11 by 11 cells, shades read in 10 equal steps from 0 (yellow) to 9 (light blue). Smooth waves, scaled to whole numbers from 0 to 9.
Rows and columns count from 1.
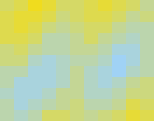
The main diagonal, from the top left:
3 1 2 6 6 6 7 8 6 2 2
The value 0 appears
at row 1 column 3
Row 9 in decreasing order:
8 8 7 7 7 7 6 5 5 4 4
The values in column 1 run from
2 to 7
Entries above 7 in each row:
0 0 0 0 2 3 4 4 2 1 0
